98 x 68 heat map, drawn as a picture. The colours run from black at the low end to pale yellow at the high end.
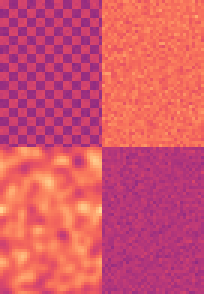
It is made of 2 by 2 panels. Panel 1,1: middling, checkered. Panel 1,2: high, fine-grained, faint in contrast. Panel 2,1: high, blotchy. Panel 2,2: middling, fine-grained, faint in contrast.
